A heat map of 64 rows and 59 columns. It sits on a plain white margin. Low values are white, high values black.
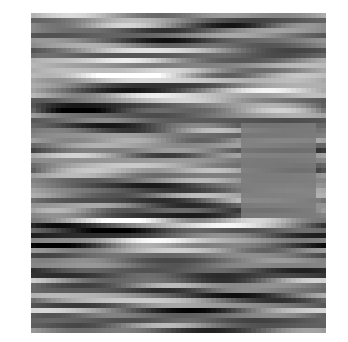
Histogram: bell-shaped. Grain: streaks across. Odd patch: calmer, in the middle right. Calmest part: middle right.
